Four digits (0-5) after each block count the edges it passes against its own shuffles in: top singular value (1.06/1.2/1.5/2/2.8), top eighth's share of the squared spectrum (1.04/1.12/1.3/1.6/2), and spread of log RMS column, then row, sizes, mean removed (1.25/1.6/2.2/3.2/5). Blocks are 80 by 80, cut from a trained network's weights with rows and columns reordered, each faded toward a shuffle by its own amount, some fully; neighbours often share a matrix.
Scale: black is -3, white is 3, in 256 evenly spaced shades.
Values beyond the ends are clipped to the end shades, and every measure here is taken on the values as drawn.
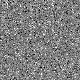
0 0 0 0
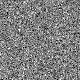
0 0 0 0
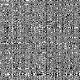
3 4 2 4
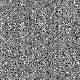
2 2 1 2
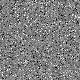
0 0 0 0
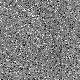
0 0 0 0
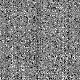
2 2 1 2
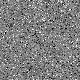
0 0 0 0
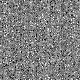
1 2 0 0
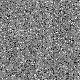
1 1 0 0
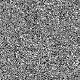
2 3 1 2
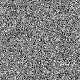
3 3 0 2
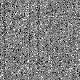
2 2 0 1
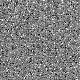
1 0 0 0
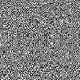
4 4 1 3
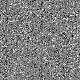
1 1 0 1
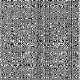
3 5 2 4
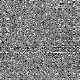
3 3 2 2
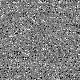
1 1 1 0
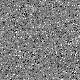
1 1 0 0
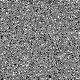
1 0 0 0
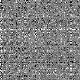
3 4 3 2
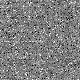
1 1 1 0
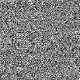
3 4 2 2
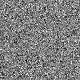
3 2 0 1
